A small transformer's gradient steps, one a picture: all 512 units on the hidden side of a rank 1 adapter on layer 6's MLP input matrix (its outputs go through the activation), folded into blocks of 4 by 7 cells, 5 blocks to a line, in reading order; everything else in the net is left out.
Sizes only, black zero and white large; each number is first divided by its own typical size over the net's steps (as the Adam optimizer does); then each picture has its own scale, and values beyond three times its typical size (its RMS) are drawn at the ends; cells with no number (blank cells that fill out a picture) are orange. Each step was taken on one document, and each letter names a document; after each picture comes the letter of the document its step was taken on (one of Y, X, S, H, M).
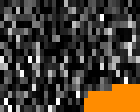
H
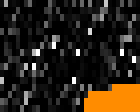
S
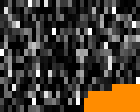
H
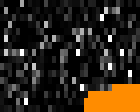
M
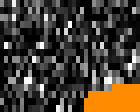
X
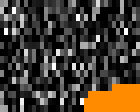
X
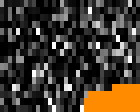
H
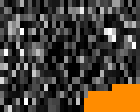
H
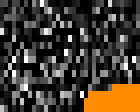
X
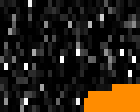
S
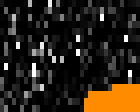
S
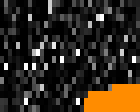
S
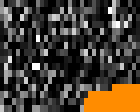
H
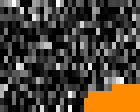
X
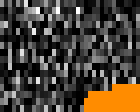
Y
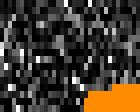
M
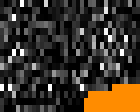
M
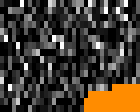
Y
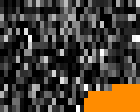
H
